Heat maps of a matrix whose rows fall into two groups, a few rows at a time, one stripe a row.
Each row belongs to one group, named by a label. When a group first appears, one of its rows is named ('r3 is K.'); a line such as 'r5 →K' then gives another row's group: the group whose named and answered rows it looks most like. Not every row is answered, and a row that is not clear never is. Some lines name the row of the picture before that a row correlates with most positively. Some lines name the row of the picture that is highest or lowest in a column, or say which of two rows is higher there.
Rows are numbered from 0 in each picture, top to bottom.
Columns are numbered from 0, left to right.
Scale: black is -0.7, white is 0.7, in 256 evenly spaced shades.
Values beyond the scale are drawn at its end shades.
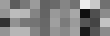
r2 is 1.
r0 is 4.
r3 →1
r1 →1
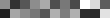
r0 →4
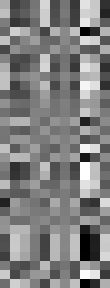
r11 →4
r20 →4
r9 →4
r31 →1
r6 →4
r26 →1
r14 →4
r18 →4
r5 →1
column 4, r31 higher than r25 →No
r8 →4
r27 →1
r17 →1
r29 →4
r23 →1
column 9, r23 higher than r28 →Yes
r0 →4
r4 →4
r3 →1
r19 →4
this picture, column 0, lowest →22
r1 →4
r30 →4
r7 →4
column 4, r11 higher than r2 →No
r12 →4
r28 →1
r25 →1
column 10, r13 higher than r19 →Yes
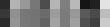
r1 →1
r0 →1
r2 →1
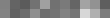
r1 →4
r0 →4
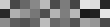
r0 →4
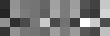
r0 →1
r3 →1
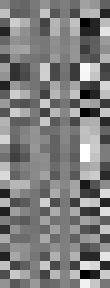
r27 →1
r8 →4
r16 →4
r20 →1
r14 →4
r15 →4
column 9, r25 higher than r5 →No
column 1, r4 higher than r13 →Yes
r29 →4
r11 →4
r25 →1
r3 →1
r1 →4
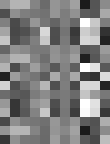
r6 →1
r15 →1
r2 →4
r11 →4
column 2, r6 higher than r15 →Yes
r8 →1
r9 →4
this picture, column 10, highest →8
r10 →4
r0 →1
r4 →4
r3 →4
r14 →1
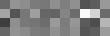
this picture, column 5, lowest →1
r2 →1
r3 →1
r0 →1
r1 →4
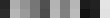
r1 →1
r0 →1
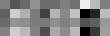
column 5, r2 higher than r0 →Yes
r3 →1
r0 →4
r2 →1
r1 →1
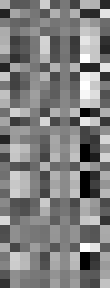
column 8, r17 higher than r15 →No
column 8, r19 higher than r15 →No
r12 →1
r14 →1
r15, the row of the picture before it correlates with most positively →2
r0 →4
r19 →1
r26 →1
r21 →1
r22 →4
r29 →1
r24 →4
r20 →1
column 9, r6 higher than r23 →Yes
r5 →4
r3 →4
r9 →4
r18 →4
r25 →1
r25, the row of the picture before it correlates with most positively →2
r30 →1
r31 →1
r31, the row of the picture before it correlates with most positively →2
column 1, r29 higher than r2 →Yes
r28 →1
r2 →4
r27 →4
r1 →1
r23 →4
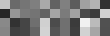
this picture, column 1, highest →1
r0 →4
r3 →4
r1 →1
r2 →4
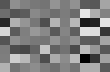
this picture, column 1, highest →6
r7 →4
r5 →4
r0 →1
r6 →1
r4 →1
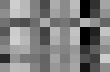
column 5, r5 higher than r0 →No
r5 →1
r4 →1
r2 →4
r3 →1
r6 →1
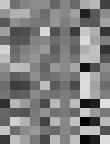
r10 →4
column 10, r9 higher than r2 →No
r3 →4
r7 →1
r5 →4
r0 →4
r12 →4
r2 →1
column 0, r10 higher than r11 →Yes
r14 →4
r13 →1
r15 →1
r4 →4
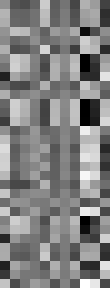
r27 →4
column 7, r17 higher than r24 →No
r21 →4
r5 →4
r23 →4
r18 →4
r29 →1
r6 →1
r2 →4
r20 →4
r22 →1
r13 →1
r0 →4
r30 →1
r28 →4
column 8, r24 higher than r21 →No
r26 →1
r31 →4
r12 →1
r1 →4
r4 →4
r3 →1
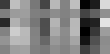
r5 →1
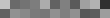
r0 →4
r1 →1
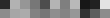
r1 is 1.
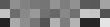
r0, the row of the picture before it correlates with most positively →0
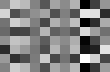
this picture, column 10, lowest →1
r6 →4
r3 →4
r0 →1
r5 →1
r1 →4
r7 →1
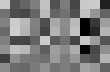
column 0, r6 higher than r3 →No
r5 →1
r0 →4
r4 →4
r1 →4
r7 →4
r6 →1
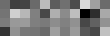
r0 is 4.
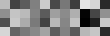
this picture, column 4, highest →0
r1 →1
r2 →1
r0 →4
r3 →4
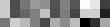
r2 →1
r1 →4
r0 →4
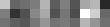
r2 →4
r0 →4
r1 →4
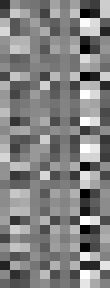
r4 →1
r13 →4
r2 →4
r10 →4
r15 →4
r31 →4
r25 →1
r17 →4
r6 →4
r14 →1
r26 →1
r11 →4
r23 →1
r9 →4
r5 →1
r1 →1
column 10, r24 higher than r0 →No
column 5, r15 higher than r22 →No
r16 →4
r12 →4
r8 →1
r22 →1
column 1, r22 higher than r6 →Yes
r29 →1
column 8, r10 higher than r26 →Yes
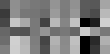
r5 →1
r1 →1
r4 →1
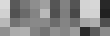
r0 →4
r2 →4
